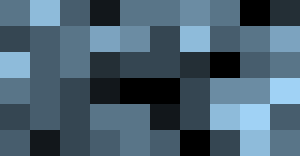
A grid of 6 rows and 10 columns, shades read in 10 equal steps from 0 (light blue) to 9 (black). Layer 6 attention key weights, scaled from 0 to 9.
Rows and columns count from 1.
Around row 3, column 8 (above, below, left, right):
5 3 7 5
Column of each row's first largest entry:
9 1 8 5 6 7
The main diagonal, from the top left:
4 5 4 8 4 5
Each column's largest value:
6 8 6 8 9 9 9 9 9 7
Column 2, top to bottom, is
1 5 5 5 5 8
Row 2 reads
6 5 4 2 3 6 1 5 4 2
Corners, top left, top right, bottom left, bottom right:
4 7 5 4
